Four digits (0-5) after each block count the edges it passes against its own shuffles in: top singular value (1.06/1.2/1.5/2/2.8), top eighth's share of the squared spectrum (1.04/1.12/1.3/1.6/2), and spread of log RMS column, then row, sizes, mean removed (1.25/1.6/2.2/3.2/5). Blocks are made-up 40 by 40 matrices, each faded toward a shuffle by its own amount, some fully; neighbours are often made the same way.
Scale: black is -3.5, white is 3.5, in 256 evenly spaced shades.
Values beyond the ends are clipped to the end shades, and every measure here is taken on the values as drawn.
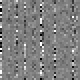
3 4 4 0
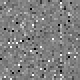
1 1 1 0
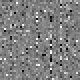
2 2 2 0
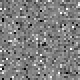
1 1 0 0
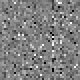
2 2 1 0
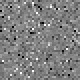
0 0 0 0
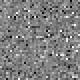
1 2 0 2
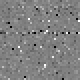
2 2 0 0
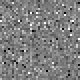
0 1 0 0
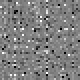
3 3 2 1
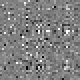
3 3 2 1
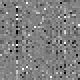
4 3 1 0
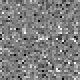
3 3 1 2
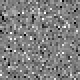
0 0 0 0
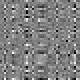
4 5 3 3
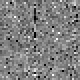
2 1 1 0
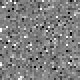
0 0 0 0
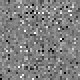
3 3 1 0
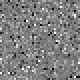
0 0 0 0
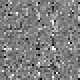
1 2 2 1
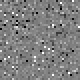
1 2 1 0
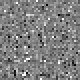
1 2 1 1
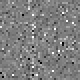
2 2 1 0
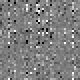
2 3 3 2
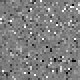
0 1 0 0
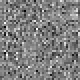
3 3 1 1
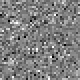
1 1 0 0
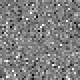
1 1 0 0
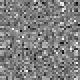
3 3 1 1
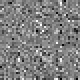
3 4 2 1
